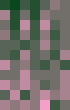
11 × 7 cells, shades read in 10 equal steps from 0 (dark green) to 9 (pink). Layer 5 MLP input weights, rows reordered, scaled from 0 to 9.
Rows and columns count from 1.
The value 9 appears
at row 11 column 5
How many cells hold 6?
9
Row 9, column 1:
7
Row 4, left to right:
5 2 5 2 5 2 4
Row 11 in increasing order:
2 4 5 5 6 6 9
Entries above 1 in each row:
4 5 6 7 7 7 7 7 7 7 7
